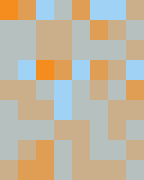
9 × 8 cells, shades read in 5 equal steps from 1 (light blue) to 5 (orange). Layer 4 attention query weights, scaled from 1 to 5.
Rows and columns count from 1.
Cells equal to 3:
25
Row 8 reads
2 3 4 2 3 2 2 3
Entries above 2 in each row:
4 4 3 4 4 4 3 4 6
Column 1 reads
5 2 2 2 3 2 2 2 3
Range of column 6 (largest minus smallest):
3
